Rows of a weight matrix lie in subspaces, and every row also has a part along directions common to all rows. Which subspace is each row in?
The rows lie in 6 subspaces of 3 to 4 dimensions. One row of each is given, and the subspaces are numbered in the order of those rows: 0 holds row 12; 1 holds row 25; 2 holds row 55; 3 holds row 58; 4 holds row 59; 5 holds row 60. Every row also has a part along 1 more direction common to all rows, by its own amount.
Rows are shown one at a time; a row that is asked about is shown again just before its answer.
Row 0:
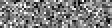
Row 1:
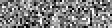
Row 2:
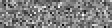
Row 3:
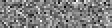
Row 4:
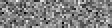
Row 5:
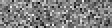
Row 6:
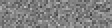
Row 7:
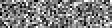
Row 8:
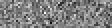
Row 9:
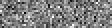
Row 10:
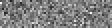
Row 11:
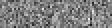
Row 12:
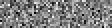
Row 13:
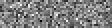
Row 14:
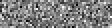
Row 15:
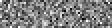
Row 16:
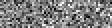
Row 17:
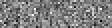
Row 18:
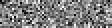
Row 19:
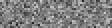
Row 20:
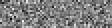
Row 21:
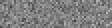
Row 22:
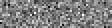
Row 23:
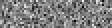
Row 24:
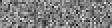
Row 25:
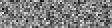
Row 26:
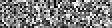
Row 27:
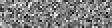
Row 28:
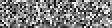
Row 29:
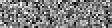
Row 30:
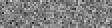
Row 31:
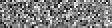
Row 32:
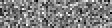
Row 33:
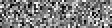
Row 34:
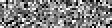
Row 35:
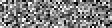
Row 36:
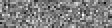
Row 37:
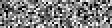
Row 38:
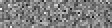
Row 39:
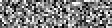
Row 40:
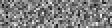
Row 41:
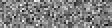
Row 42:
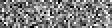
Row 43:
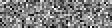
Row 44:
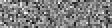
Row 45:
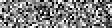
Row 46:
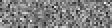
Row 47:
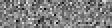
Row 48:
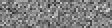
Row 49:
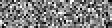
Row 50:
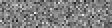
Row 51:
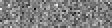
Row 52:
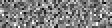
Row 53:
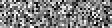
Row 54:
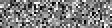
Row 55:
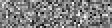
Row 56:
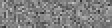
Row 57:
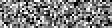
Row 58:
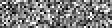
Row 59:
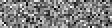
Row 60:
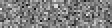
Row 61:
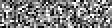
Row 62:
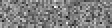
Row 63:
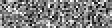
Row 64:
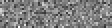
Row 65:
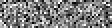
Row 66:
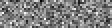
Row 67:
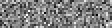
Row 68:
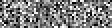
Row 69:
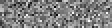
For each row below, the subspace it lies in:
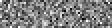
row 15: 5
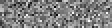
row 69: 3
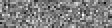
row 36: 0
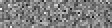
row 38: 5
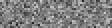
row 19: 1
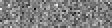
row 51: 5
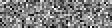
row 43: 4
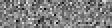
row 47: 4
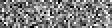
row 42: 0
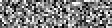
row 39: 5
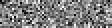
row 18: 4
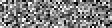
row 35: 1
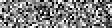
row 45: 0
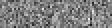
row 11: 3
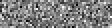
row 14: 0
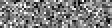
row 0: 1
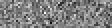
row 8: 4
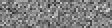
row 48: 3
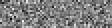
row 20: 4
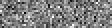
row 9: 3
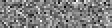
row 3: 3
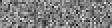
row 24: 5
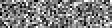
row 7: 2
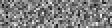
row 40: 2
